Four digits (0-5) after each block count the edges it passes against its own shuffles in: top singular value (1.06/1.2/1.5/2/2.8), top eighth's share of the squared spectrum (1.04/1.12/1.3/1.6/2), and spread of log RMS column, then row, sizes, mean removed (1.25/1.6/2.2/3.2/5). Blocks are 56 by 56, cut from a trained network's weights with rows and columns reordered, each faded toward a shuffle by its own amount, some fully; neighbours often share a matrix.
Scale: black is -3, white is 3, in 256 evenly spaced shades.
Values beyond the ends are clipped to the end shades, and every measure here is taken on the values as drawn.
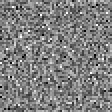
0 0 0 0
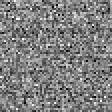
2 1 0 0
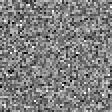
0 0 0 0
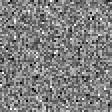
0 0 0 0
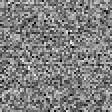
1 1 0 0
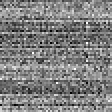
4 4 1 2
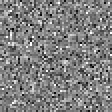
1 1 0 0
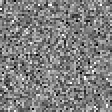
0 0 0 0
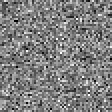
2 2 0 0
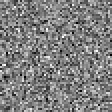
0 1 0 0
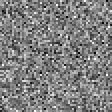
1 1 0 0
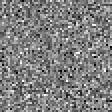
1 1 0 0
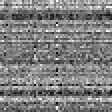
5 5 2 3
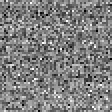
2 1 0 0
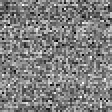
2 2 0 0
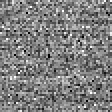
2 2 0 0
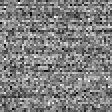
3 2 0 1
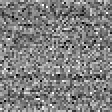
2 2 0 0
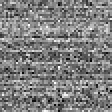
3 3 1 1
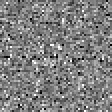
2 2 1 1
